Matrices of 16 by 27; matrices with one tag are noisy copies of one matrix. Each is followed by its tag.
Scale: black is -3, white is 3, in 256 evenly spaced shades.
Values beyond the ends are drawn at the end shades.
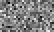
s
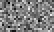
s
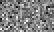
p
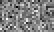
p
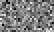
s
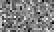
s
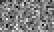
p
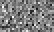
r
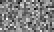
p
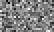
s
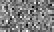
r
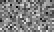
p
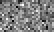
p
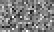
r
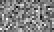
p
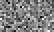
s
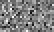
r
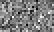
r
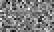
s
